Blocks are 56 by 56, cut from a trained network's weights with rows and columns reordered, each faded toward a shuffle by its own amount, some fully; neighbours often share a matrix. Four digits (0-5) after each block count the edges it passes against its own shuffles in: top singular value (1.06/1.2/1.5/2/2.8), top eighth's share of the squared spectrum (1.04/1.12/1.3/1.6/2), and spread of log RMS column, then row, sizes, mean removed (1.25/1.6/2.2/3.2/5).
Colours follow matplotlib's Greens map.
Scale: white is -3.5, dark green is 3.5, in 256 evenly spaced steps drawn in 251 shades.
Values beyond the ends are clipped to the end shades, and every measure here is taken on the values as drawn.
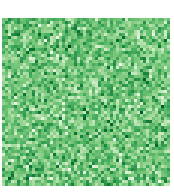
2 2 0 0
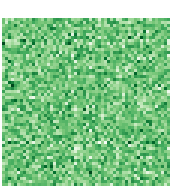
3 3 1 1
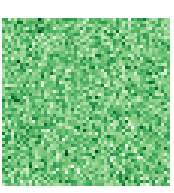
0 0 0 0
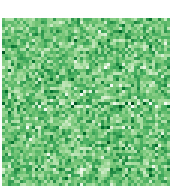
3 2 0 2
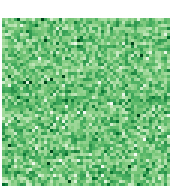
1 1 0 0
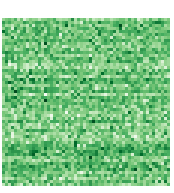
3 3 1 1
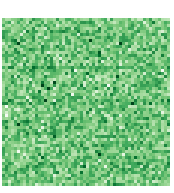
1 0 0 0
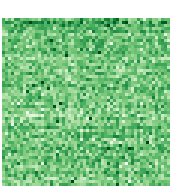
3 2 0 1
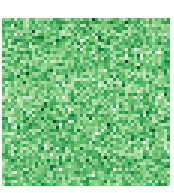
0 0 0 0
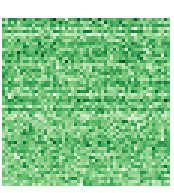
4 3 1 2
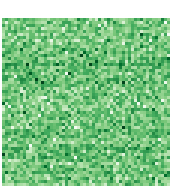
2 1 0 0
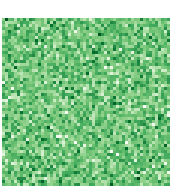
0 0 0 0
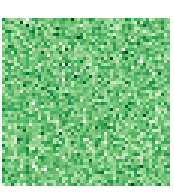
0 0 0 0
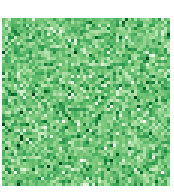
1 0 0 0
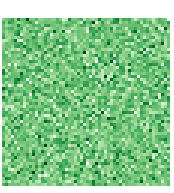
1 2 0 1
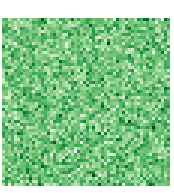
1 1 0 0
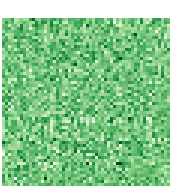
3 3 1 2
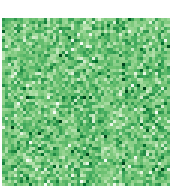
2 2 0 0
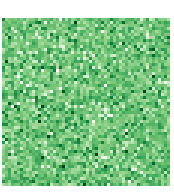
0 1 0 0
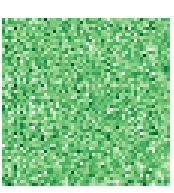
3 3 2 1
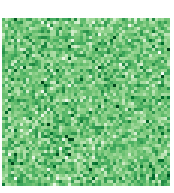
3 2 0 0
